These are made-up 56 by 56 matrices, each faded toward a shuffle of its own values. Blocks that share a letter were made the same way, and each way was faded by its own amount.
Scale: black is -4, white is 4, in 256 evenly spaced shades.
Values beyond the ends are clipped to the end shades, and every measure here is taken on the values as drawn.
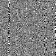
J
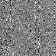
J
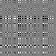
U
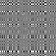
U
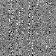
J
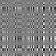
U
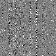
J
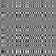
U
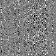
J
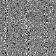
J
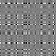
U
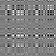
U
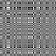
U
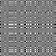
U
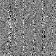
J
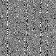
J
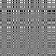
U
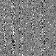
J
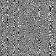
J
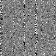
J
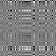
U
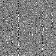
J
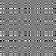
U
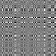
U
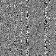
J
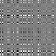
U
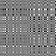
U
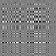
U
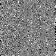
J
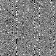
J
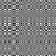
U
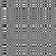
U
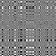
U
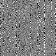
J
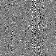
J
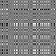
U
